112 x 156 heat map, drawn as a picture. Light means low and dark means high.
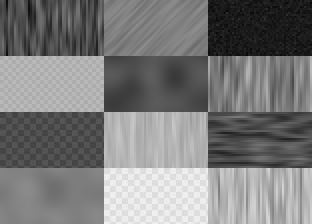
It is made of 4 by 3 panels. Panel 1,1: high, streaked downward. Panel 1,2: middling, slanting up to the right, faint in contrast. Panel 1,3: very high, fine-grained, faint in contrast. Panel 2,1: low, checkered, faint in contrast. Panel 2,2: high, smooth, faint in contrast. Panel 2,3: middling, streaked downward. Panel 3,1: high, checkered, faint in contrast. Panel 3,2: low, streaked downward, faint in contrast. Panel 3,3: high, streaked across. Panel 4,1: middling, smooth, faint in contrast. Panel 4,2: very low, checkered, faint in contrast. Panel 4,3: low, streaked downward.
